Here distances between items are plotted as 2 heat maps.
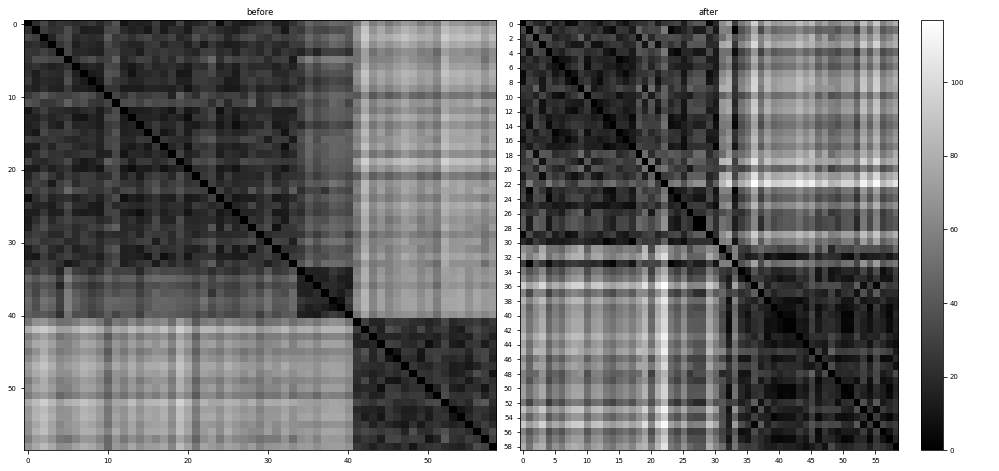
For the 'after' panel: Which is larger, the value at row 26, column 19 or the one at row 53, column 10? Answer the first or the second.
the second
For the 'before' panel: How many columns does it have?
59
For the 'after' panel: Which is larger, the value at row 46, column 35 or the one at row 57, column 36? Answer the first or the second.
the second
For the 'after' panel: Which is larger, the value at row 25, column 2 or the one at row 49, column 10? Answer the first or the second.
the second
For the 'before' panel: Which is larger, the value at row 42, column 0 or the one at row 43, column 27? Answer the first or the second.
the first
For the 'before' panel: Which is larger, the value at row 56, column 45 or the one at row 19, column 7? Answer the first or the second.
the first
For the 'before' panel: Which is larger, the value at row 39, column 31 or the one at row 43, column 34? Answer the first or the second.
the second
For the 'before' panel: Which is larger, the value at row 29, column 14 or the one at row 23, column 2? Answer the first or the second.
the second
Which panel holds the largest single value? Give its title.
after
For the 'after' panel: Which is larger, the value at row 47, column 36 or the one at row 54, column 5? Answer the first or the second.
the second
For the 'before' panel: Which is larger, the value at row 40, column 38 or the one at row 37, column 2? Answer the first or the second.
the second
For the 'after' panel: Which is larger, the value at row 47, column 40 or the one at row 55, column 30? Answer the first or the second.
the second
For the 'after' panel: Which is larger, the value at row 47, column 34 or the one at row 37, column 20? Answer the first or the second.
the second
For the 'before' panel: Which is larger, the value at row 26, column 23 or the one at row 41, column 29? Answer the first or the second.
the second
